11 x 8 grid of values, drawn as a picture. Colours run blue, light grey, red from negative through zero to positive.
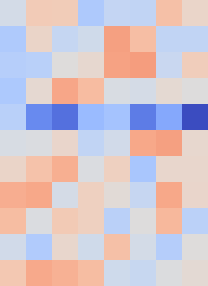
Odd lines: row 5. Slope: none. Roughest part: middle right. Calmest part: centre.
